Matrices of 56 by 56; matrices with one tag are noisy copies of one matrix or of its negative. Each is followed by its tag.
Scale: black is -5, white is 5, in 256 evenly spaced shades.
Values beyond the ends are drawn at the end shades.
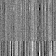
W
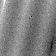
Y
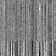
W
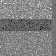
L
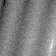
Y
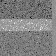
L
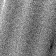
Y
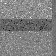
L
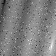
Y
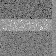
L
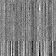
W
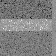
L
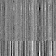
W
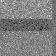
L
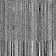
W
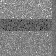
L
